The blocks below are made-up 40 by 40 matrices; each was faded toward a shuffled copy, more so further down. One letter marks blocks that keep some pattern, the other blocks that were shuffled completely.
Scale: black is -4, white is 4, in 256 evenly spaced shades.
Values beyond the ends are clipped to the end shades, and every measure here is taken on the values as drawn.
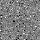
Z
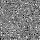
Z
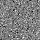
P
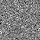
Z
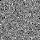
P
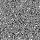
P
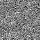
P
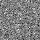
P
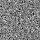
P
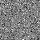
Z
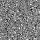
Z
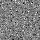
P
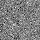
P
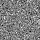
P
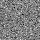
P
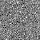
Z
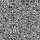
Z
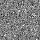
Z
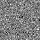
Z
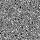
P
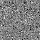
Z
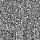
Z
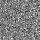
P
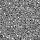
Z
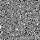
Z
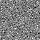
P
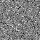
P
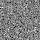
Z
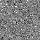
Z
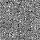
Z
